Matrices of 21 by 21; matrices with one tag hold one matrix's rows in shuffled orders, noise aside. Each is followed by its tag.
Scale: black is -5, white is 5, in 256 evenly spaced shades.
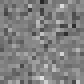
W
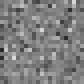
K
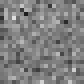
K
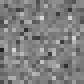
K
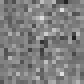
W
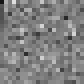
K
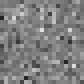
K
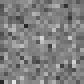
K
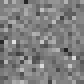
K
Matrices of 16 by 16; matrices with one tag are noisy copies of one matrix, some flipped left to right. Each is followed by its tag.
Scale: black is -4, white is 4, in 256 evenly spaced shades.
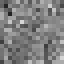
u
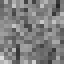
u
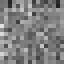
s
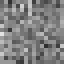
s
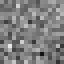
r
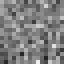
r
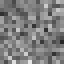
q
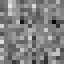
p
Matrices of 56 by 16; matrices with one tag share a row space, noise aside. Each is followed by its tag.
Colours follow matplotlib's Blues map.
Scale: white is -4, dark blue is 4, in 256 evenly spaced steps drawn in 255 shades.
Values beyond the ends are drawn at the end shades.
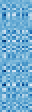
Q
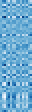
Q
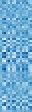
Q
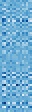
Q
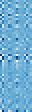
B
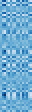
Q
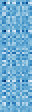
Q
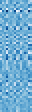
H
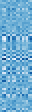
Q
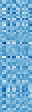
Q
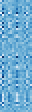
B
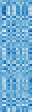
Q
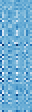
B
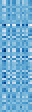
Q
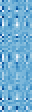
B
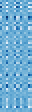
H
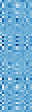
B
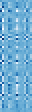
B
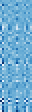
B
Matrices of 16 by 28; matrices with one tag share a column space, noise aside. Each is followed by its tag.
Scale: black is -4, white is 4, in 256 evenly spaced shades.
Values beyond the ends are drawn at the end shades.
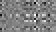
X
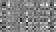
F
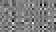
F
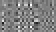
F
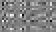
X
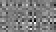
F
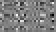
X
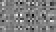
X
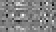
X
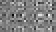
X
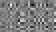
F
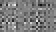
F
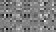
X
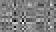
F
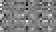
X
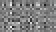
F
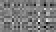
F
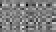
F
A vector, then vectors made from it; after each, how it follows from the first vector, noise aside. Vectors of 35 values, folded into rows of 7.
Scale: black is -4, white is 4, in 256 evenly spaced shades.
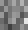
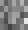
copied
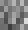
copied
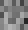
negated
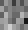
negated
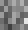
copied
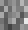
copied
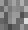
copied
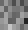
negated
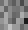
negated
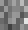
copied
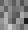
negated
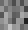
negated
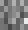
copied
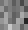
negated
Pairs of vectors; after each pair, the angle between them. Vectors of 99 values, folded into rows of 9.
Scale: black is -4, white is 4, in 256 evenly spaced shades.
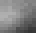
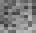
partly opposed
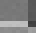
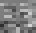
partly opposed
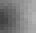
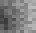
nearly parallel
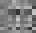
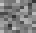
orthogonal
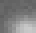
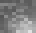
nearly parallel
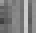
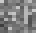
partly aligned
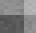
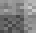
nearly parallel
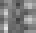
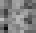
nearly opposite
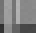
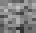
partly aligned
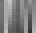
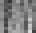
nearly opposite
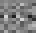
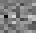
nearly opposite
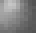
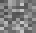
orthogonal
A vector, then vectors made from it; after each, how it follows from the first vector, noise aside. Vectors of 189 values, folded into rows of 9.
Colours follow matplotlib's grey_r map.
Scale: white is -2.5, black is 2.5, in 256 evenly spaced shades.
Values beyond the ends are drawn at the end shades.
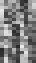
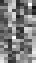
reversed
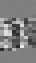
partly zeroed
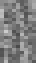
shrunk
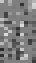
partly zeroed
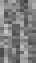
shrunk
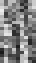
copied
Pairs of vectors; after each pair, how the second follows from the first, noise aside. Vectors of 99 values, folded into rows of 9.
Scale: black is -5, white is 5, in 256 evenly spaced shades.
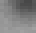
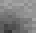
reversed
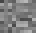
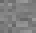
shrunk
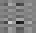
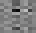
reversed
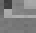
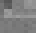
shrunk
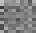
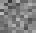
shuffled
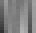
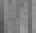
shrunk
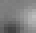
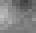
reversed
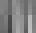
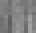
shrunk
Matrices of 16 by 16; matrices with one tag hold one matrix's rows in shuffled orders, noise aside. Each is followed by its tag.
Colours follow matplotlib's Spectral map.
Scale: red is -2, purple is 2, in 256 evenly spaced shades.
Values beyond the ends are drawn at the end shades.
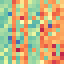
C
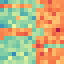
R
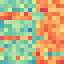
R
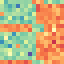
R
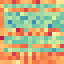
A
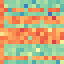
A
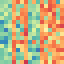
C
